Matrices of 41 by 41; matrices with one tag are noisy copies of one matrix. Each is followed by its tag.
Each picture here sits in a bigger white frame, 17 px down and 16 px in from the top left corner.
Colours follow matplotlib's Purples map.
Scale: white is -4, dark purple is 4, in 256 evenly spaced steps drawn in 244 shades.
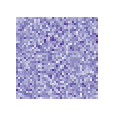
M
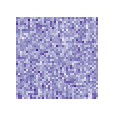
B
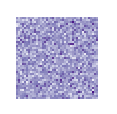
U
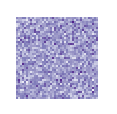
U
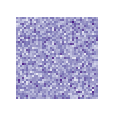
U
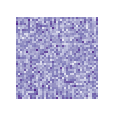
B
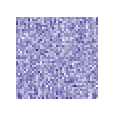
B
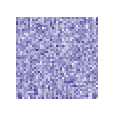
B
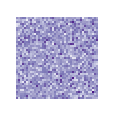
U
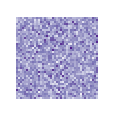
M
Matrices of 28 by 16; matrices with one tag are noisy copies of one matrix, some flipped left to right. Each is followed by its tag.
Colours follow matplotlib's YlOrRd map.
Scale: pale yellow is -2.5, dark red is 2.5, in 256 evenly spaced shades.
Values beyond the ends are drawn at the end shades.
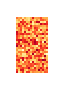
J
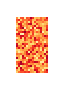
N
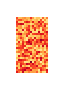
J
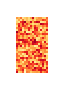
J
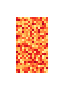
N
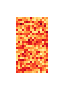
J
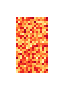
N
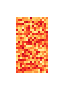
J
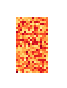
J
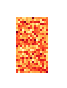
J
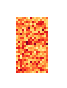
J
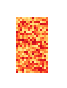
J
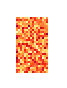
N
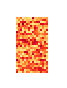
J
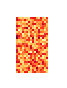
N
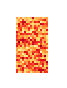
J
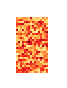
J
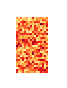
J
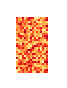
N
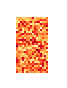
J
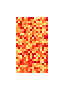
N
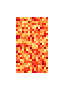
N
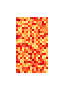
N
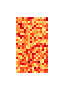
N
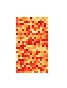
J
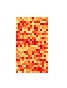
J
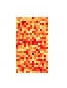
J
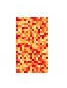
N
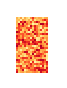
J
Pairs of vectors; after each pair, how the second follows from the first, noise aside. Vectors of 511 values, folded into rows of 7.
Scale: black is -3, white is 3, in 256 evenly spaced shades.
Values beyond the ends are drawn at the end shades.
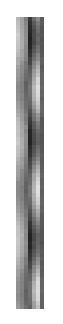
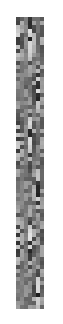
sign-scrambled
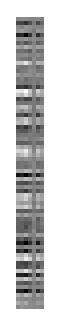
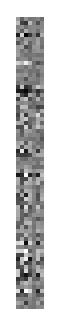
sign-scrambled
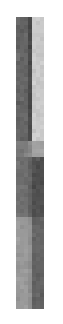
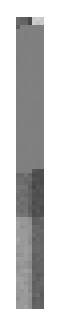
partly zeroed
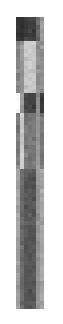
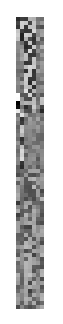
sign-scrambled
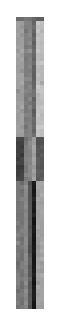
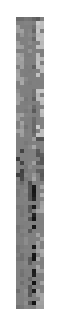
partly zeroed
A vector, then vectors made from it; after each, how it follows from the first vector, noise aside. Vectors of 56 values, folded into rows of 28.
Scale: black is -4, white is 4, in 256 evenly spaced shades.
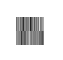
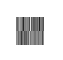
sign-scrambled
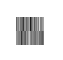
copied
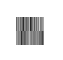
copied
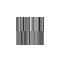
sign-scrambled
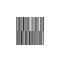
sign-scrambled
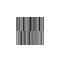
sign-scrambled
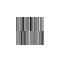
copied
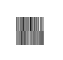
copied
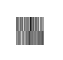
sign-scrambled
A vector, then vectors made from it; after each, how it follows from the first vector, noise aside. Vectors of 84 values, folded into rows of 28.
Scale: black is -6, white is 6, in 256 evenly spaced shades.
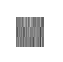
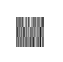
scaled up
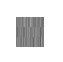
shrunk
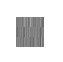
shrunk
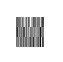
scaled up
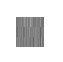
shrunk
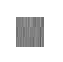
shrunk
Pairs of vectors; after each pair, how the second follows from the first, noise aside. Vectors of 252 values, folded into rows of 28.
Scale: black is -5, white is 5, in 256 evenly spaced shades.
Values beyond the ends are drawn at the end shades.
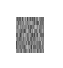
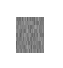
shrunk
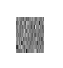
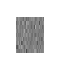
shrunk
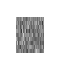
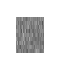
shrunk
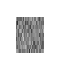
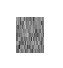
wrapped around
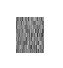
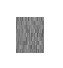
shrunk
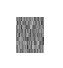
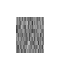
reversed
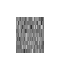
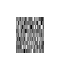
scaled up
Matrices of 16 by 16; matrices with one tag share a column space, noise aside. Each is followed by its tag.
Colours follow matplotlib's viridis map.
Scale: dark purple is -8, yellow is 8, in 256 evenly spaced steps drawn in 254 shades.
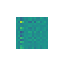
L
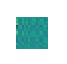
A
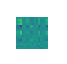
A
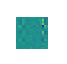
A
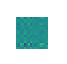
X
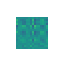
A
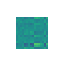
X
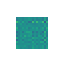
L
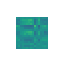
A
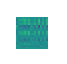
A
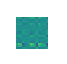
X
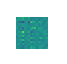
L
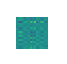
L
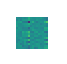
L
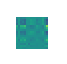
A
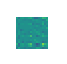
X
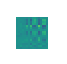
A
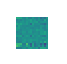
X
